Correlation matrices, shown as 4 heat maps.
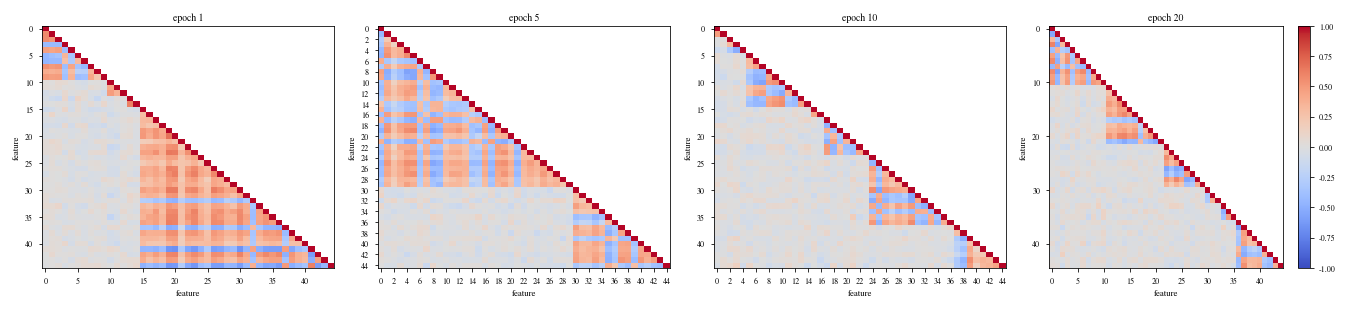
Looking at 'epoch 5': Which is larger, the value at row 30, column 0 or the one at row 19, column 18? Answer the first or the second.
the second
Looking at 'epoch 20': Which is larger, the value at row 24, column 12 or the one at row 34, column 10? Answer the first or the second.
the second
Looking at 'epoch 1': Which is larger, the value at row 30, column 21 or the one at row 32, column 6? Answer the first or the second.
the first
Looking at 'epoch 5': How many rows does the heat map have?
45
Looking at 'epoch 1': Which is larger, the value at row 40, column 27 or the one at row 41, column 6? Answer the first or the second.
the first
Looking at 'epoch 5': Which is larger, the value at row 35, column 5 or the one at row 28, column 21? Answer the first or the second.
the first
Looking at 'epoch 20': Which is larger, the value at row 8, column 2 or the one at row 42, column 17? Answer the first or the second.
the first
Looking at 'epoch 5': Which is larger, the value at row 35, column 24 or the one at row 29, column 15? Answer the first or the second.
the first
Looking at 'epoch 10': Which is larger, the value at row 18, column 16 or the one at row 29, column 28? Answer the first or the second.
the second
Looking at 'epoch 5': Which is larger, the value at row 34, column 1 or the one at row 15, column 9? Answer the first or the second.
the second
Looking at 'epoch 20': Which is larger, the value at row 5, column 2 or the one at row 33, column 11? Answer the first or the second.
the first
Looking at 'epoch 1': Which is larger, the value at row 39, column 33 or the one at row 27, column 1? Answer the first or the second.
the first
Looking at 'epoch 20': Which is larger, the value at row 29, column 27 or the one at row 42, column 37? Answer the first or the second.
the first
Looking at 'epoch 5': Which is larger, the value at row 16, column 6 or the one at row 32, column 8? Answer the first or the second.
the second
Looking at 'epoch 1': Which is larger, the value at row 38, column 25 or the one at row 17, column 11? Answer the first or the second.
the first
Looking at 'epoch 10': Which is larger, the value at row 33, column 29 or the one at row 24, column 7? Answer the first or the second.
the first
